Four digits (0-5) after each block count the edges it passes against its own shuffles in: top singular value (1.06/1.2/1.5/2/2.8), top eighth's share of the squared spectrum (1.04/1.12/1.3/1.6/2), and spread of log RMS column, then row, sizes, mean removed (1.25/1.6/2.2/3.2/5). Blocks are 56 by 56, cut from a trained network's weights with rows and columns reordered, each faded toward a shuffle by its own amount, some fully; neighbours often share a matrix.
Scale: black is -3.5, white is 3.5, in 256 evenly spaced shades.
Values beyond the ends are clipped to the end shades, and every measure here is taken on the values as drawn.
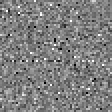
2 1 0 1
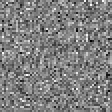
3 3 2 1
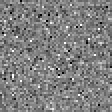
0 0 0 0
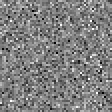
0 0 0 0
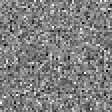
2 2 0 0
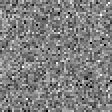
2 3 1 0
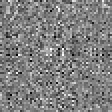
4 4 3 2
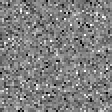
0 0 0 0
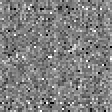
2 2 0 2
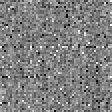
2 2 0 1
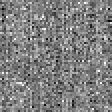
3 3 0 2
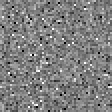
0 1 0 0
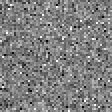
0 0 0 0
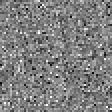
0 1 0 0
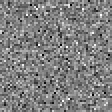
1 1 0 0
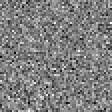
2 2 0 0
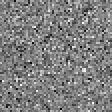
1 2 0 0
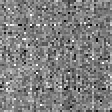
2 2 0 2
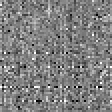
3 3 0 2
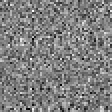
3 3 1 2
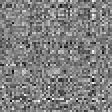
4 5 2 3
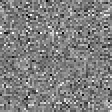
3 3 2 2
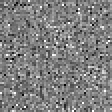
1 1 0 1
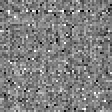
2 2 0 1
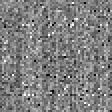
2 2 0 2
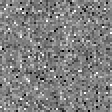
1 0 0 0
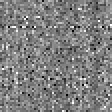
2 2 0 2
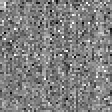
2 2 0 1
